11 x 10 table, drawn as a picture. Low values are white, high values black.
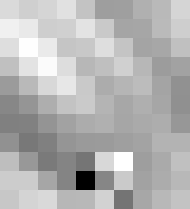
On average the colour sits 30% of the way up the scale. Values change most from cell to cell in the bottom middle. In the bottom middle lies a patch that is rougher than the rest. The grain runs diagonally down to the right.
